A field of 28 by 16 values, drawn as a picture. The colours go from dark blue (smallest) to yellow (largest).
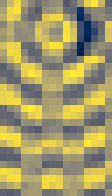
Ninth with the lowest average: top right. Rings: centred on the top middle. Odd patch: lower, in the top right.
